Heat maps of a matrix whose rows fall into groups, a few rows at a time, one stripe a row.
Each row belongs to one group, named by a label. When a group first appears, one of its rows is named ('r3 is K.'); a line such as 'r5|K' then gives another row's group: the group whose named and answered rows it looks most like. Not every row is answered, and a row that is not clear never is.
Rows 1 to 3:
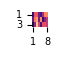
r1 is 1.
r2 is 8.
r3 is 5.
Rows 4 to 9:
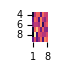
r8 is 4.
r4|5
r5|8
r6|8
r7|5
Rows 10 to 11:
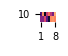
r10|4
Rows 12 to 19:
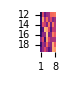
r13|4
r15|5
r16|5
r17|4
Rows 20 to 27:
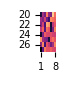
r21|1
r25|1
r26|4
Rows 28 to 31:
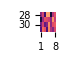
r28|4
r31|8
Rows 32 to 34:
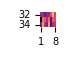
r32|1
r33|8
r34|8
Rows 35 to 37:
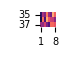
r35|5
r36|4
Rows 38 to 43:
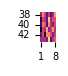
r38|8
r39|8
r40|8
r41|5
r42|4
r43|8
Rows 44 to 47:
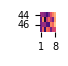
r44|1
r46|1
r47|4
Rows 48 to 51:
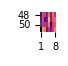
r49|8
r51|8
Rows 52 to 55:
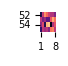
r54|4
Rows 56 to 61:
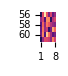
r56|5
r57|4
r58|4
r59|1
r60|4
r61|5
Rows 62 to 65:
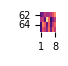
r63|4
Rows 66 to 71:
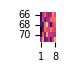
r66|5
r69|5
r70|4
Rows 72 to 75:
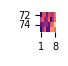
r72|8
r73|8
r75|1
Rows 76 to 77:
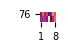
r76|1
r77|8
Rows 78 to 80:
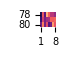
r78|4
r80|1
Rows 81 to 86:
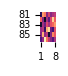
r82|1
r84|4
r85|1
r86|5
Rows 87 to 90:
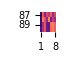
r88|8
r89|1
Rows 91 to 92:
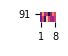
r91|1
